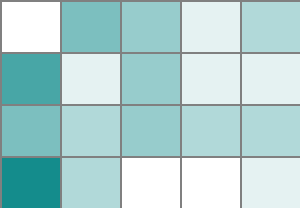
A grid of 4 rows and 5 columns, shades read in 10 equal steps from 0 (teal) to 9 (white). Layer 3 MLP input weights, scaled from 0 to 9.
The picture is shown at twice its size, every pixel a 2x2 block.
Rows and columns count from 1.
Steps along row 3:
up down up same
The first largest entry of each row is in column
1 2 2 3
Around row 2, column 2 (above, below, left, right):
4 6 2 5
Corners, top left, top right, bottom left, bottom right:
9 6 0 8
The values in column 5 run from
6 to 8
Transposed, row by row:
9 2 4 0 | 4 8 6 6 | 5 5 5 9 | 8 8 6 9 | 6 8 6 8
